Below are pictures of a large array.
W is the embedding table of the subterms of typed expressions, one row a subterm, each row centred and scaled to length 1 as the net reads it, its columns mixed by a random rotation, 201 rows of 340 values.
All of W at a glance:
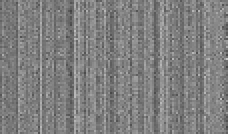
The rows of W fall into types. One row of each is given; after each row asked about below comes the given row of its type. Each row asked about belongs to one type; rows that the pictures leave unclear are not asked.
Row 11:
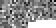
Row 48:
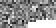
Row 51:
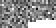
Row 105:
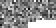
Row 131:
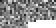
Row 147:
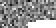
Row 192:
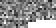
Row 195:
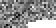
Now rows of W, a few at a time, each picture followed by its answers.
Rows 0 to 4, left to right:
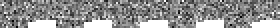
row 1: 192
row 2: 131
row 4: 195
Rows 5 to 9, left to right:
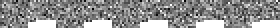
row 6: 51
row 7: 147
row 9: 131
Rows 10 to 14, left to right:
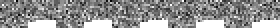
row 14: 131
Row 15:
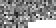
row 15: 192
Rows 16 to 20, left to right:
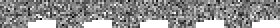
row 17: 195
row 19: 48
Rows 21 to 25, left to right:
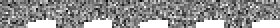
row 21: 48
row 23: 147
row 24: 192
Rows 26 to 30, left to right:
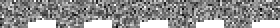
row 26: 105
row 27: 105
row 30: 131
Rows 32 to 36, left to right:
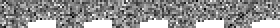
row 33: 195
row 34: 105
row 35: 131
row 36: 195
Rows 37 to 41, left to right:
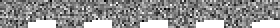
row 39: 147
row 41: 147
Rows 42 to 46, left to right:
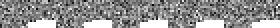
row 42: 51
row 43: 147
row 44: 48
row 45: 11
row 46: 105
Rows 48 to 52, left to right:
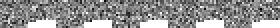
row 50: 192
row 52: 131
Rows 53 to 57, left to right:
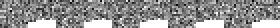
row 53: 11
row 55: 48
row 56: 48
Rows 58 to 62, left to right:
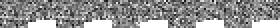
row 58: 192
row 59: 192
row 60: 131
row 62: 131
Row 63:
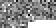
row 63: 11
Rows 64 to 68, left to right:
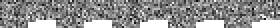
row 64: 192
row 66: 51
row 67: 147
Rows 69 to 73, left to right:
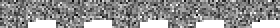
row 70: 147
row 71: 192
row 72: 11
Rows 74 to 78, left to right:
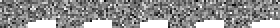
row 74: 48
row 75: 105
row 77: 147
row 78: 48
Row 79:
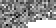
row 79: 195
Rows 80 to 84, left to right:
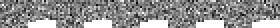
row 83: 51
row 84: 105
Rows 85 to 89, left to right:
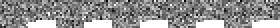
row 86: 192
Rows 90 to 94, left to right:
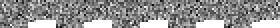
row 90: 147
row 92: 51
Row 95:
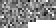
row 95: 147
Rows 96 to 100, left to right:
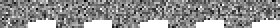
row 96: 48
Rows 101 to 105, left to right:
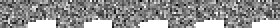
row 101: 48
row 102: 105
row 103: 147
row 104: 48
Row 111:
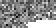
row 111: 195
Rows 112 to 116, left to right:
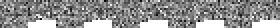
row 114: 147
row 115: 192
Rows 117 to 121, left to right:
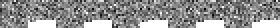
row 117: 131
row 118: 51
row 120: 51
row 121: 131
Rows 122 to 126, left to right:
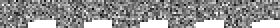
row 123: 51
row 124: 192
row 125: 48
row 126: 147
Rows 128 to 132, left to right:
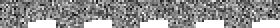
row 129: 105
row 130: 51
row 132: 51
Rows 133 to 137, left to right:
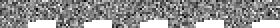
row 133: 131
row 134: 147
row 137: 147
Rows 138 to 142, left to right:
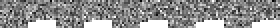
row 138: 192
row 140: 147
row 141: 131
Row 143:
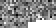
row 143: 105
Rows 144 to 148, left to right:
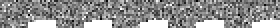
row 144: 11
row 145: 192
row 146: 105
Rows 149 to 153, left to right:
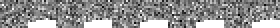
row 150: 131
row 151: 11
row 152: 192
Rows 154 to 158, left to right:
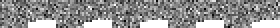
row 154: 51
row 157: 51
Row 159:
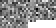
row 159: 131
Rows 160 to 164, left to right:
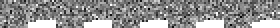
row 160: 131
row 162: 51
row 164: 195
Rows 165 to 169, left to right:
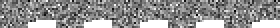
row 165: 147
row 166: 195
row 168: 11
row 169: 11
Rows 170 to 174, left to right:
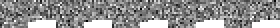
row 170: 105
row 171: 147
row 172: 105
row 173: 48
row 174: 192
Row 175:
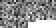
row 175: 192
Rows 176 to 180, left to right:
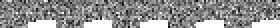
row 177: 48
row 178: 192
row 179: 147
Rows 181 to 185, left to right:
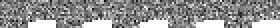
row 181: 192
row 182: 48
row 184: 131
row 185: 192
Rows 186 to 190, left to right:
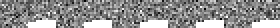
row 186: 195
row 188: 11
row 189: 51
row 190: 105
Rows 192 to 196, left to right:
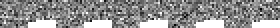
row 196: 131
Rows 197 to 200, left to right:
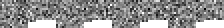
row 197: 51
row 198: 105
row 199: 51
